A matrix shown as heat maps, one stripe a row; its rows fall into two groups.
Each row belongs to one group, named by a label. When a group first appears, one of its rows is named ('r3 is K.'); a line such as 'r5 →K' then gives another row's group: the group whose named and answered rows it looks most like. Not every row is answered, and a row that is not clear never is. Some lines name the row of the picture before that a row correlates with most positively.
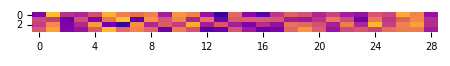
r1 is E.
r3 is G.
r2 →G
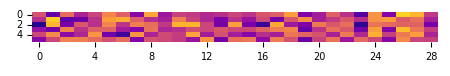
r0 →E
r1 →G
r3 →E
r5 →E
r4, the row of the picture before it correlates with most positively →2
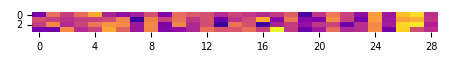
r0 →E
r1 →E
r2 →E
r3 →E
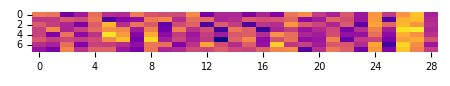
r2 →G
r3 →E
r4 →E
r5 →E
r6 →E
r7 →E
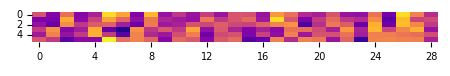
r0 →E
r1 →E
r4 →G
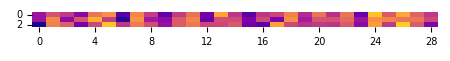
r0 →G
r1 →G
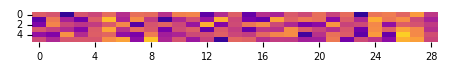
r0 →G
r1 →G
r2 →E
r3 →G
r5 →E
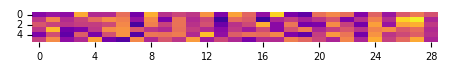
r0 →E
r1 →E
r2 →E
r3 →G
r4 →E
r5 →G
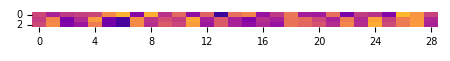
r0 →E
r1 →G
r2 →G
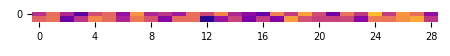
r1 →G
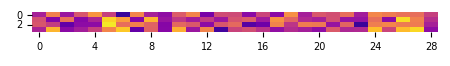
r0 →G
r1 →E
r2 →G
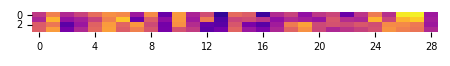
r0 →E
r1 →E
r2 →G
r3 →G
